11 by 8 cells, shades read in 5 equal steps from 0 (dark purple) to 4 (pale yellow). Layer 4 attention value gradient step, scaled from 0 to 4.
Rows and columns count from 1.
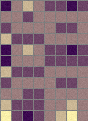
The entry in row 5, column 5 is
1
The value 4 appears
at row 11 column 1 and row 11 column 7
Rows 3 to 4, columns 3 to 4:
2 2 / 1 1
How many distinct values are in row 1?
4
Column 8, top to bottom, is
1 2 2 2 1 1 2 2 2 2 2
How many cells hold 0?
6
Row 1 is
0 2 3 2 1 1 0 1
